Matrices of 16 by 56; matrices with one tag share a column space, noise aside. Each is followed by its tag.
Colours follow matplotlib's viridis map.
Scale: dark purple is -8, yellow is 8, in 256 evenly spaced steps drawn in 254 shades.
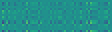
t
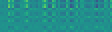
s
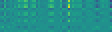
s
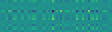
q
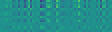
s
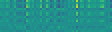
s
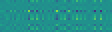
q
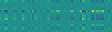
q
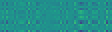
t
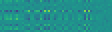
q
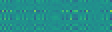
q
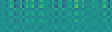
s
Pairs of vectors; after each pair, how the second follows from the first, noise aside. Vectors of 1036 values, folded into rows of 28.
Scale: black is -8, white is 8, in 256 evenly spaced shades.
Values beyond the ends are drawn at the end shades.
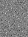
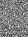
scaled up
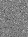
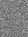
copied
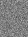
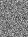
scaled up
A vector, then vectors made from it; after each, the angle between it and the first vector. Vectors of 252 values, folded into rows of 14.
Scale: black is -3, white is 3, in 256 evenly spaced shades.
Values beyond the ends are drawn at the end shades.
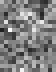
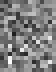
orthogonal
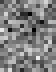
nearly opposite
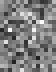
nearly parallel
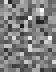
partly opposed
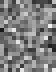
partly aligned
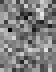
nearly opposite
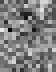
nearly opposite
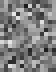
partly aligned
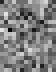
nearly opposite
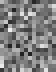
partly aligned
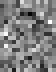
partly opposed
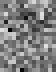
nearly opposite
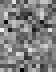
nearly opposite
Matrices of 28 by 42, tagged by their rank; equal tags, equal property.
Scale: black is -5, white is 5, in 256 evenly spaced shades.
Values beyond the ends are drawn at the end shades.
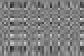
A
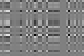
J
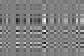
J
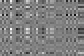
A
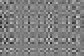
A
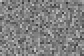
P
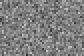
P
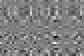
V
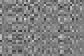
V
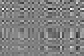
A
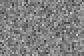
P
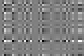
J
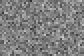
P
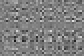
V
